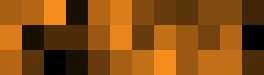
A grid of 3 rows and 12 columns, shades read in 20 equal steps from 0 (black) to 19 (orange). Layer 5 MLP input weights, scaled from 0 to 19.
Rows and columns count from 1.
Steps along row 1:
up up down up up down down down up same down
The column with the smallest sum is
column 4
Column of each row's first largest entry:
3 6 8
